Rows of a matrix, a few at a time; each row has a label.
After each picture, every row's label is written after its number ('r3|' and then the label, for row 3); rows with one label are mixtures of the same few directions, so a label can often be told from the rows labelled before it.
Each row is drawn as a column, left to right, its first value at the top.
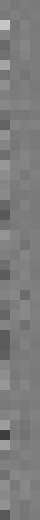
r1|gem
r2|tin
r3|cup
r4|tin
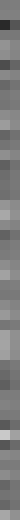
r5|gem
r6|gem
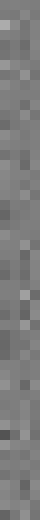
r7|gem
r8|gem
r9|cup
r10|cup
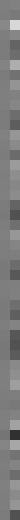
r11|gem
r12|gem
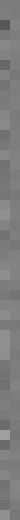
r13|gem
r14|cup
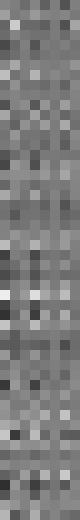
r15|cup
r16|gem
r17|tin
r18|cup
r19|tin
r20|cup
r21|tin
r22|gem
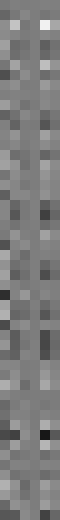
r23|cup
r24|gem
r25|cup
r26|tin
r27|gem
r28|gem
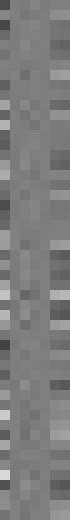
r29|tin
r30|cup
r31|cup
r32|tin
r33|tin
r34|cup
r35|cup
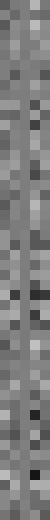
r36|tin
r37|cup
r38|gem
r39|tin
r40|cup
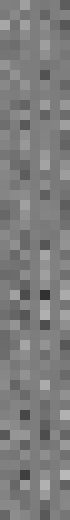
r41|gem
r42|cup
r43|tin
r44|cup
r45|cup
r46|gem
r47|tin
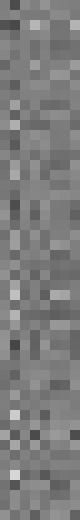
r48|gem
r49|tin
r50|tin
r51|gem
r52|tin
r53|cup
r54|cup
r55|gem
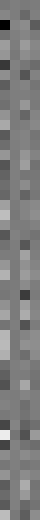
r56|gem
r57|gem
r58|cup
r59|gem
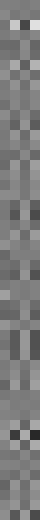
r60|cup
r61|gem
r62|gem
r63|gem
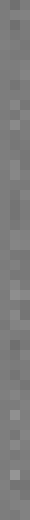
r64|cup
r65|tin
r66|cup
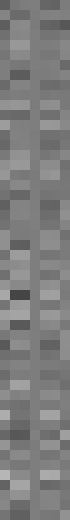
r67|tin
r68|cup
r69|cup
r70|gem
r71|tin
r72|tin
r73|gem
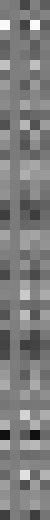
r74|gem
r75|tin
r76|tin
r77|gem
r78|tin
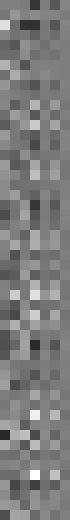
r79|gem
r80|cup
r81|gem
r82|tin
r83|cup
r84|tin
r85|tin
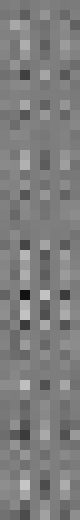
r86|cup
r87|gem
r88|cup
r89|gem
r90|cup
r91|cup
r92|cup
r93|gem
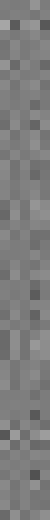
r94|gem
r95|gem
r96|gem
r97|tin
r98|gem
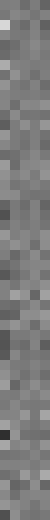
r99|gem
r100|cup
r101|tin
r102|cup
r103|tin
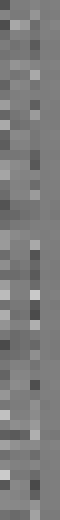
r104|tin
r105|gem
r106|gem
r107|cup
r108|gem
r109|gem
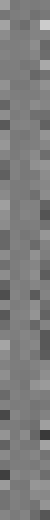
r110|tin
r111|tin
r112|gem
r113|cup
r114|gem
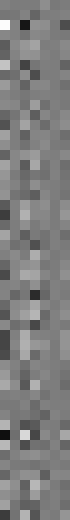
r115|gem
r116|cup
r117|gem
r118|cup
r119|tin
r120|tin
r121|gem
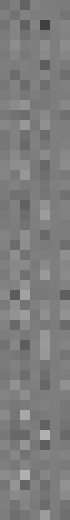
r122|tin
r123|cup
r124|tin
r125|tin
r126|gem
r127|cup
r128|cup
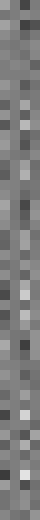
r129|tin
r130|gem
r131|tin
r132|gem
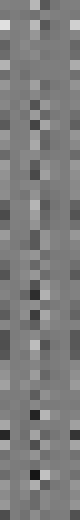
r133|gem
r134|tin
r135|cup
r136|tin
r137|tin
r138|tin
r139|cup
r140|gem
